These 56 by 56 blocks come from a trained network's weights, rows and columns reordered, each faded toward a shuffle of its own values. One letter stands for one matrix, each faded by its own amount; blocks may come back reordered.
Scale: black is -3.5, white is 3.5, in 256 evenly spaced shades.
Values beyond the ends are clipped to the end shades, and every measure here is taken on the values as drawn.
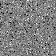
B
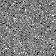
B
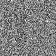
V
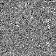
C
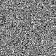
C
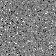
B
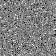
B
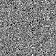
C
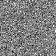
C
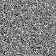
C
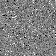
B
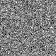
C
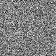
V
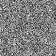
V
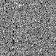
C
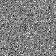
C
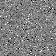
B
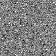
C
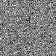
C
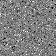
B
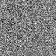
V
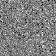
C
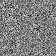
V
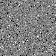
B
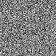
V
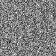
V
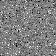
B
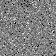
B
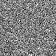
C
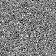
C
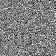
C
